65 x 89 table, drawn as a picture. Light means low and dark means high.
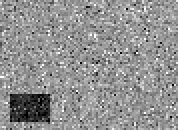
Average level on the scale: 40%. Stripes: none. Ninth with the highest average: bottom left. Odd patch: higher, in the bottom left.
